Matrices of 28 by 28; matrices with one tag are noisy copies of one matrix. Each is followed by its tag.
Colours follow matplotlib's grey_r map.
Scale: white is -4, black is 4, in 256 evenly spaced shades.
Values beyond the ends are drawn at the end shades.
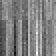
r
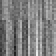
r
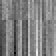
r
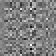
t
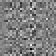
t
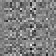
t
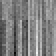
r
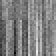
r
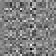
t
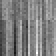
r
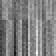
r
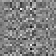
t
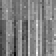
r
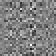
t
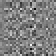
t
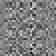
t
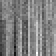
r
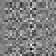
t
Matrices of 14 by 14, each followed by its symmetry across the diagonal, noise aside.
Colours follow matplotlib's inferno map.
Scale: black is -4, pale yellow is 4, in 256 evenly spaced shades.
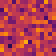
neither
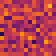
neither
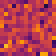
antisymmetric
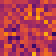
antisymmetric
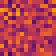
antisymmetric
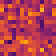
antisymmetric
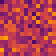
neither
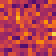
neither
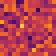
neither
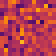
antisymmetric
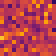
neither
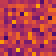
antisymmetric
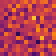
antisymmetric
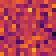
neither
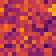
neither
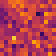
antisymmetric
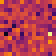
neither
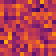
antisymmetric
